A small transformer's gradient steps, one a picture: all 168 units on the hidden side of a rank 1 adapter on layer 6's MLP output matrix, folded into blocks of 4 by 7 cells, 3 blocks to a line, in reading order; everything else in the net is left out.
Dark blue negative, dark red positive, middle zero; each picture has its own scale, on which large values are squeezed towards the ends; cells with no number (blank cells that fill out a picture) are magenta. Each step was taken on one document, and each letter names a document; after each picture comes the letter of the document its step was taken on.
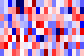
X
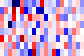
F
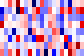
X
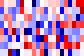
X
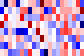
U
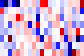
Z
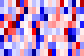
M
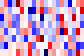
U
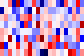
U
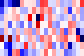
Z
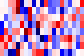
X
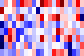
U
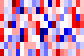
F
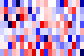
M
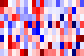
Z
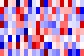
U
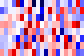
X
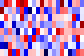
U
